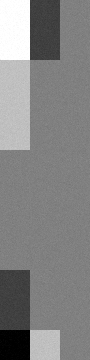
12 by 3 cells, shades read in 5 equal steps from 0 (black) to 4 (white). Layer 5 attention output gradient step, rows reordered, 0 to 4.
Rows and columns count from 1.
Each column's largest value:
4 3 2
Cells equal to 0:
1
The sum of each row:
7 7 7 7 7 6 6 6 6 5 5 5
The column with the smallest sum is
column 2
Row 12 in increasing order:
0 2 3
